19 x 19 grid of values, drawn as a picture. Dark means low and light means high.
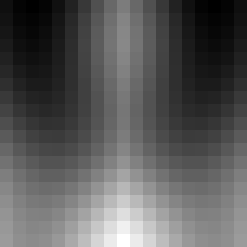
Roughest part: bottom middle. Slope: up to the bottom. Mirror symmetry: left to right. Lone odd cells: none. Ninth with the highest average: bottom middle.
